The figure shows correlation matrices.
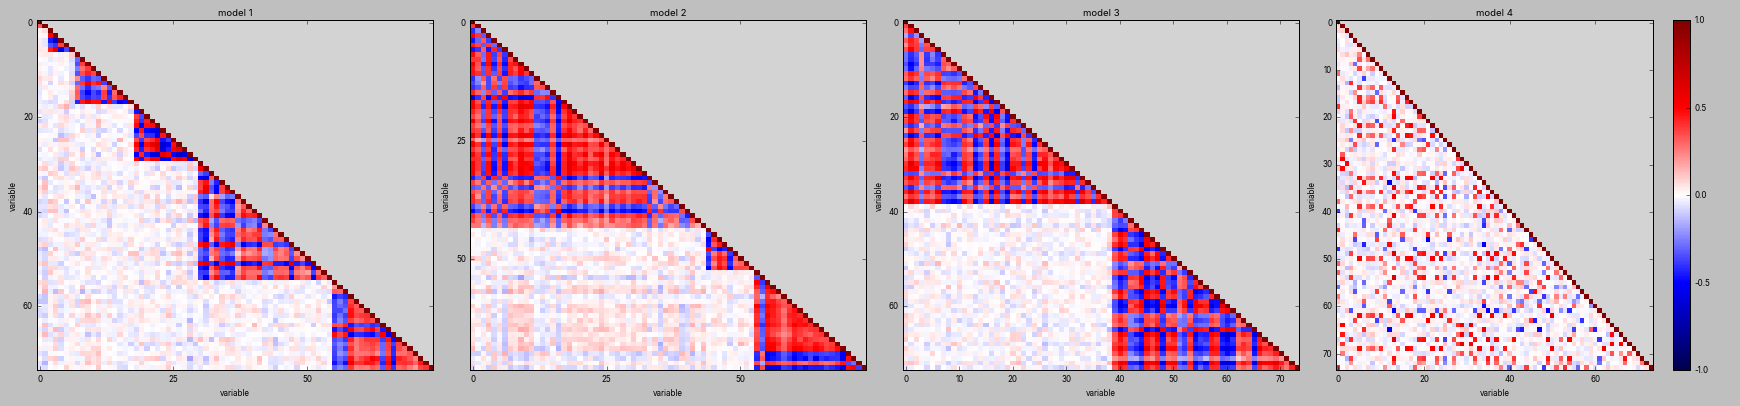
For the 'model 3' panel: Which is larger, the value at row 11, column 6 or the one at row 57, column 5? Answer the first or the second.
the first
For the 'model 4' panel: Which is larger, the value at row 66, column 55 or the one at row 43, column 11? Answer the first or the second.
the first
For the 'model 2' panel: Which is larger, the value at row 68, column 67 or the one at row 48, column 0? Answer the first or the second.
the first
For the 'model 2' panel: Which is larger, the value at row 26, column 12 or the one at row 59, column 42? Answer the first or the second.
the second
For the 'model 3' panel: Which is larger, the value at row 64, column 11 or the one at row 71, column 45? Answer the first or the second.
the second
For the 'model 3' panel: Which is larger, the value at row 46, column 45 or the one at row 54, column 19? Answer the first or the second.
the first
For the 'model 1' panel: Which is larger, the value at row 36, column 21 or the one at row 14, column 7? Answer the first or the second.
the second
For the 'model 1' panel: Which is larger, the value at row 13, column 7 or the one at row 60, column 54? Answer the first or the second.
the second
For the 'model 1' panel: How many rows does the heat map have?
74
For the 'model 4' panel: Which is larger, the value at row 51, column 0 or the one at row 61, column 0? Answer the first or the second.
the first
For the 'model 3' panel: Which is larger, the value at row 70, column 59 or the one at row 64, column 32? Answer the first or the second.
the second
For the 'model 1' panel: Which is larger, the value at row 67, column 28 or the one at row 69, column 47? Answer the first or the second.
the second
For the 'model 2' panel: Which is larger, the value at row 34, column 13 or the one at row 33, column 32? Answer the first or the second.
the first
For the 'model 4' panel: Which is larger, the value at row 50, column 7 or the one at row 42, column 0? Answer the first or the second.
the first
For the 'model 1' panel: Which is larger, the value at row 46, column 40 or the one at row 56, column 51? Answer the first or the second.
the first
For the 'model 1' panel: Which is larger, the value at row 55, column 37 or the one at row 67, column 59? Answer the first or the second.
the second
